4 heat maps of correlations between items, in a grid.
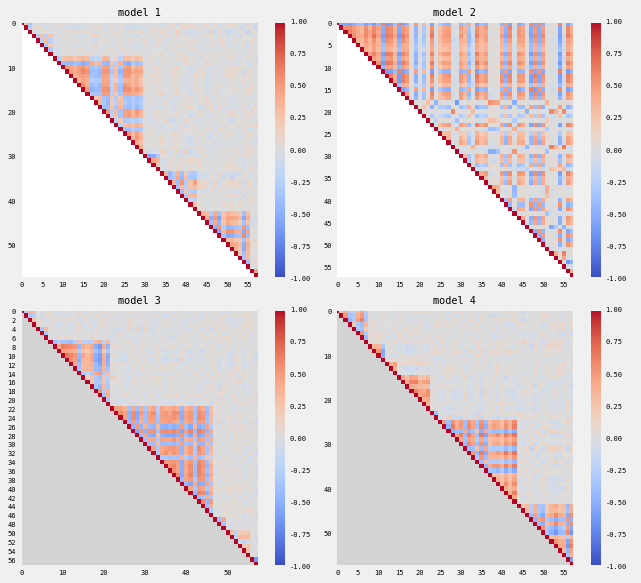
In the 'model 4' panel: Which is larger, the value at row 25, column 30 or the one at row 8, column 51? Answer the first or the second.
the first
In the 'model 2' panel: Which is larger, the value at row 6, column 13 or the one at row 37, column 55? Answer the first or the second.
the first
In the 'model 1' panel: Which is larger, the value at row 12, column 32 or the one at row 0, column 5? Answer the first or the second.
the first
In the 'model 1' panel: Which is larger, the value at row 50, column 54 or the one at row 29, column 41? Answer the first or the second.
the second
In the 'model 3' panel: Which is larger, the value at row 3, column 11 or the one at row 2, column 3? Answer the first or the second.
the second
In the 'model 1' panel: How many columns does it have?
58
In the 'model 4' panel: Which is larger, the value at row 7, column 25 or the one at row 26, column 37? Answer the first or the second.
the second
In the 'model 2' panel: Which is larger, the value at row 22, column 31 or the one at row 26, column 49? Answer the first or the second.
the first
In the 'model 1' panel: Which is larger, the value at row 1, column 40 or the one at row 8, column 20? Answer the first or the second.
the second
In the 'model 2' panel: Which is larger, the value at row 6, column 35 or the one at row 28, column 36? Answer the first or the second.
the first
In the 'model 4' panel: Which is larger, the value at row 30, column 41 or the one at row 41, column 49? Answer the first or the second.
the first
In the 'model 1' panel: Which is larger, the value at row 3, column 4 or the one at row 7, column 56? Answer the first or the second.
the second
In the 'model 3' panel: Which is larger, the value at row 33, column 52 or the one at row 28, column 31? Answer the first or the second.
the first
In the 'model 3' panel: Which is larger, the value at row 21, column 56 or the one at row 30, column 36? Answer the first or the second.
the first
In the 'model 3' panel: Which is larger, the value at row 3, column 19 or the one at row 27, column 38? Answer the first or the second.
the second
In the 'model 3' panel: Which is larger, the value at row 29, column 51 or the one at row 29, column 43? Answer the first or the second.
the second
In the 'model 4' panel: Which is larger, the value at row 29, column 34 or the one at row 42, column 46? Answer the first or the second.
the second
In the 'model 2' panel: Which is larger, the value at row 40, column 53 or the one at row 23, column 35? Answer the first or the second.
the second
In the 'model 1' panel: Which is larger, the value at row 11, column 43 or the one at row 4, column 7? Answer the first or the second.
the first
